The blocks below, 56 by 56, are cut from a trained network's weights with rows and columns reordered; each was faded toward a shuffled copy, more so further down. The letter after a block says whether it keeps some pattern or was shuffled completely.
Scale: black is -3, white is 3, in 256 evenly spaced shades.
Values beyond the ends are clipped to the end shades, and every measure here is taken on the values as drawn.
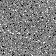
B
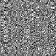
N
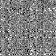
N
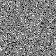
B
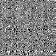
N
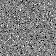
B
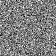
B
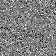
B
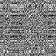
N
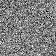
B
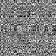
N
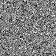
B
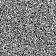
B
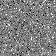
B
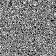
B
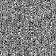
N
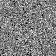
B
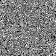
B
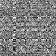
N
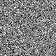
B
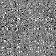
N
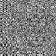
N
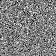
B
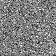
B
